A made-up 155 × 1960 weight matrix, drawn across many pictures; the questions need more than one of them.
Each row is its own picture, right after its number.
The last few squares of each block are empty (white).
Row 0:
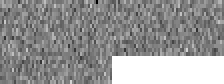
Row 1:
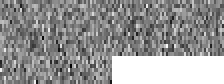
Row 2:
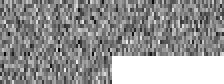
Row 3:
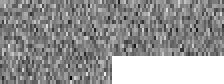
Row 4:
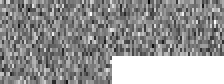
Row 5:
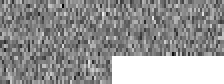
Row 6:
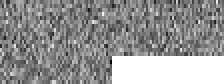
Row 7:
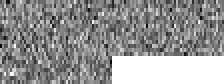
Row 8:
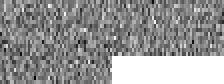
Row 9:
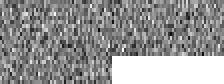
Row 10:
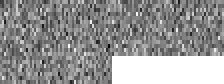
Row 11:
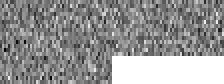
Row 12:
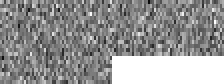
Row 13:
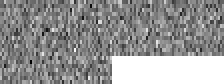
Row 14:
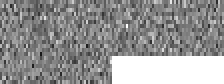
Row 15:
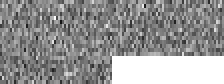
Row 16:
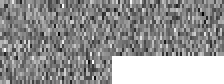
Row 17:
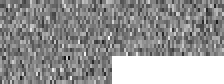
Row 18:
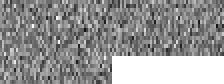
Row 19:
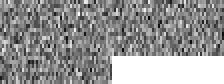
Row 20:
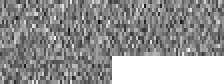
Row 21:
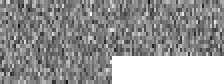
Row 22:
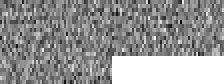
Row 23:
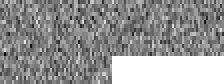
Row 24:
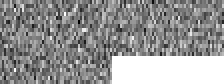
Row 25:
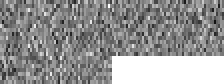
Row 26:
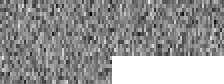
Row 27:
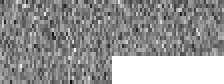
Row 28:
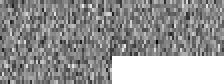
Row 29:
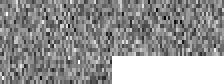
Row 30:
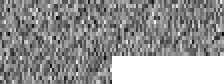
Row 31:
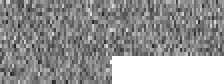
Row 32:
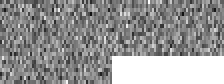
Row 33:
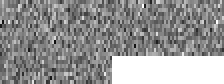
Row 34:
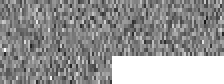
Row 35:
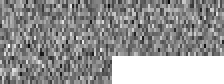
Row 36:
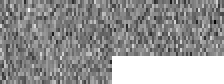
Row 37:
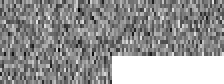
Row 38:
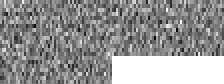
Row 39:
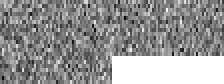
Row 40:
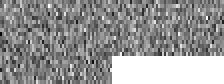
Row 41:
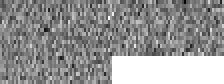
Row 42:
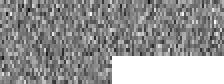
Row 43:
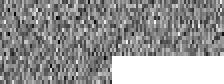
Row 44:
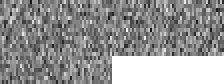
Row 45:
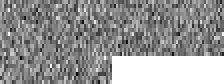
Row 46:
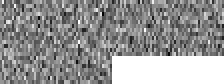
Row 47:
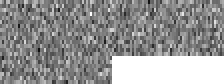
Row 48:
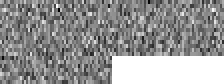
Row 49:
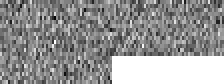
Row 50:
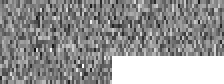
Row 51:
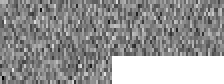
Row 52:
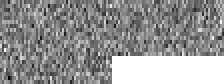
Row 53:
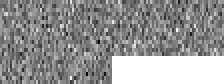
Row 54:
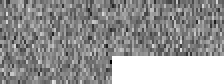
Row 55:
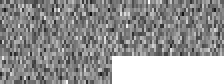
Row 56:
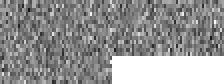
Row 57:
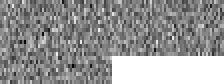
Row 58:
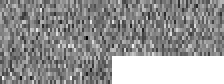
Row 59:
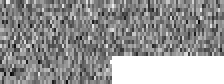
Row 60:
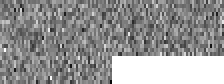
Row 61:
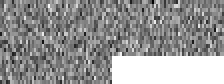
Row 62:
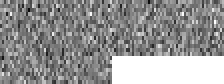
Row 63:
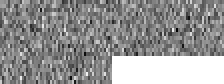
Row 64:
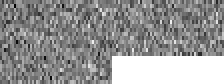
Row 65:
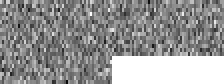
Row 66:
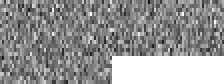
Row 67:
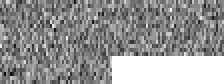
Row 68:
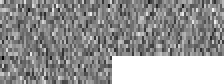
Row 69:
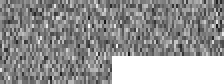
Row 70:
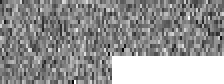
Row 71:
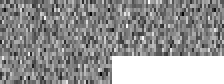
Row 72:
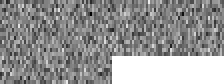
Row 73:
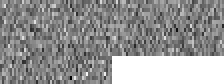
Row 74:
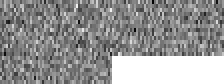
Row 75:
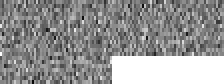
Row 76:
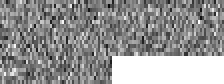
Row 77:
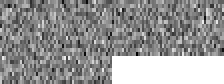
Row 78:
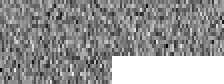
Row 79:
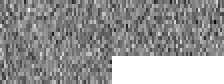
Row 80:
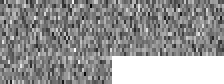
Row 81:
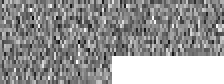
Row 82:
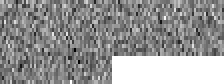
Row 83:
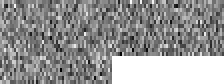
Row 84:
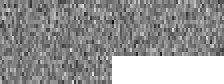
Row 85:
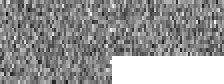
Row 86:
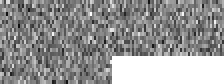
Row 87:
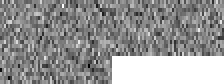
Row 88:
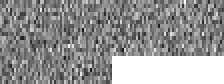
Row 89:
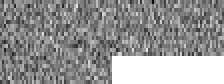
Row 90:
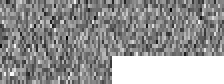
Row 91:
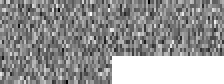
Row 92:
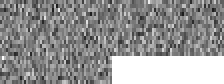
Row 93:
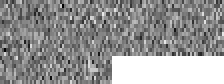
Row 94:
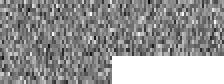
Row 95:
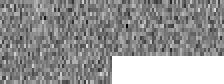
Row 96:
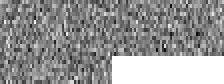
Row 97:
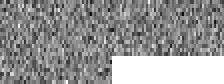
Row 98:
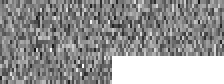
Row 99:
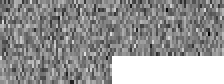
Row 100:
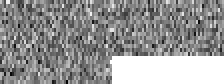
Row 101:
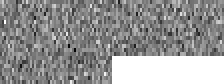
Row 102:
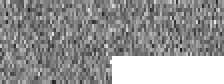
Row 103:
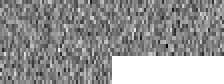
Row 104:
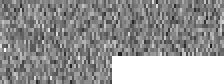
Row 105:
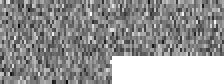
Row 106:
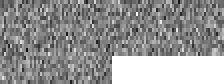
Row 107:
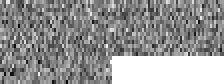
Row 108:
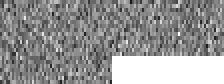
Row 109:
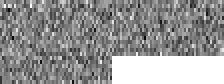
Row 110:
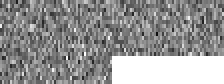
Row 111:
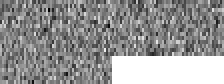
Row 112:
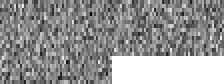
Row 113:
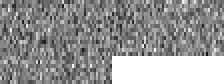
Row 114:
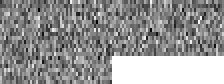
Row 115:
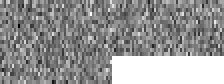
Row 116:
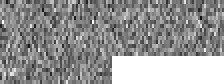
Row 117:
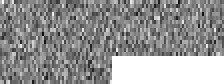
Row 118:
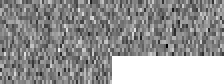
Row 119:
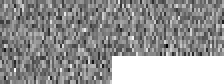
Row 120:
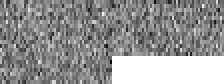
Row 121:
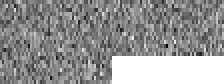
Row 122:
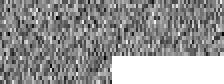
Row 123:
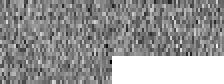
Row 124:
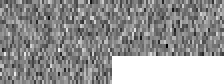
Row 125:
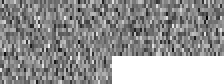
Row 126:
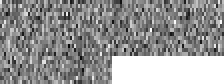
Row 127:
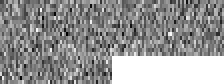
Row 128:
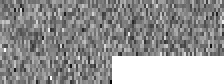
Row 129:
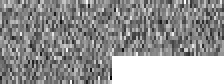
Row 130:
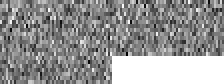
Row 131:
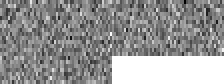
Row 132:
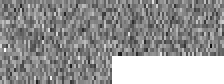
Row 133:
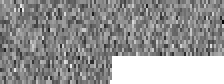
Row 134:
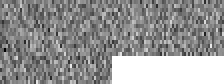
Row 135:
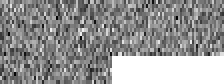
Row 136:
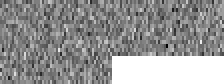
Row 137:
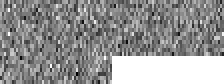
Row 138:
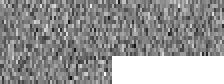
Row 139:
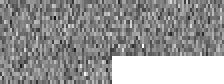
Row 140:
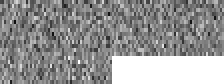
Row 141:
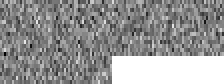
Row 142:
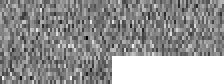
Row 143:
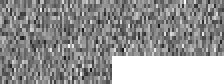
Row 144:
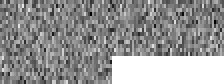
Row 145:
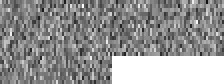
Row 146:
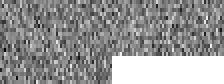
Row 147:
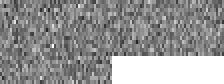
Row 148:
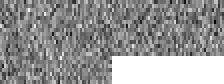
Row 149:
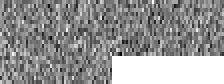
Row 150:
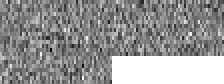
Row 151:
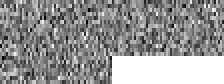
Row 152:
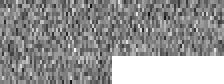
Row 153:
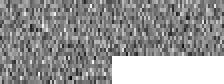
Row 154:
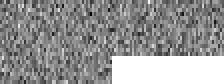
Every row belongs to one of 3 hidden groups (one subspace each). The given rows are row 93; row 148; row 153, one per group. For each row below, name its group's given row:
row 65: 148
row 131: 153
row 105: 148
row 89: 93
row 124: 93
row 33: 153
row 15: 153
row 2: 93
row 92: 148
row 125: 93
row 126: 153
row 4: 148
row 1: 93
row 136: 93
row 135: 93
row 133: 93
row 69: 93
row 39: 153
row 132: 93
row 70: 153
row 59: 148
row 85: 148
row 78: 93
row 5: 93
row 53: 153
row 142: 153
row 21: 148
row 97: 148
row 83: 93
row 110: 153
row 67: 148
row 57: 153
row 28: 153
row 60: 93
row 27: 153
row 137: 93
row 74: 93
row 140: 153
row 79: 148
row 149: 93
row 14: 148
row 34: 93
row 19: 153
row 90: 148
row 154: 148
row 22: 153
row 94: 148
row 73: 153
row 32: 148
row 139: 153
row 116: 148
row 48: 148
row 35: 148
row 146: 93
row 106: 153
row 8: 93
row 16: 93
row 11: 93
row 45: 93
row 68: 148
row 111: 153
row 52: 93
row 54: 148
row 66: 148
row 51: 153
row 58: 153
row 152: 153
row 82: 153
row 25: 148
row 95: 148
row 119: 93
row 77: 153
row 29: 153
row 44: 153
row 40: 93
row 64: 93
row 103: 93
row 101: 153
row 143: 153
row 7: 148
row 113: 153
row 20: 153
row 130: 153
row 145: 153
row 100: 148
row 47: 148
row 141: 93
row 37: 93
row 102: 148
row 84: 153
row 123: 148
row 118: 93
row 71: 148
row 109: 153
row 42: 148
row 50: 153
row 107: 148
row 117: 93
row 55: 148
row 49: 153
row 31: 148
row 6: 148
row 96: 153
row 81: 93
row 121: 93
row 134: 93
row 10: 153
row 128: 93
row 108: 93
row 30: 93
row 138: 153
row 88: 153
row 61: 93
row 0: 153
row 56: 148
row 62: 148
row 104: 93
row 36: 148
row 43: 93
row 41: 153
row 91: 148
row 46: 93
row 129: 153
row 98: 153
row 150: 153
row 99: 153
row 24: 93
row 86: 148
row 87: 93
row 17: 153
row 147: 153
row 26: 148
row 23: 93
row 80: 153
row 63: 153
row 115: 148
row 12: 148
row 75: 153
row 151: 148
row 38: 153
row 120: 148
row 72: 148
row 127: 153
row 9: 153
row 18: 93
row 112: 148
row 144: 148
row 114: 153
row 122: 93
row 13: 153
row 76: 148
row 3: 153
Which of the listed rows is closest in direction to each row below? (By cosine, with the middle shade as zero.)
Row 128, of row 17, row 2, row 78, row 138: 2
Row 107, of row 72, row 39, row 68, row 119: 68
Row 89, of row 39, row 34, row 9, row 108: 108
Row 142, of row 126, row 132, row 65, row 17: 17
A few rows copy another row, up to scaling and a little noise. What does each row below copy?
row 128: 60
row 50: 98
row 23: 141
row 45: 137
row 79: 36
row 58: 142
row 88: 143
